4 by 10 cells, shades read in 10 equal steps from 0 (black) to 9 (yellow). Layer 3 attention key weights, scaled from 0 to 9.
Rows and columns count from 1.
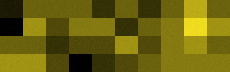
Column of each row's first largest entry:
9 9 6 1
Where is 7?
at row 1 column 9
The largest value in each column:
6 6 4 5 5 6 4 5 9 6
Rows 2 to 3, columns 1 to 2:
0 6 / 4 4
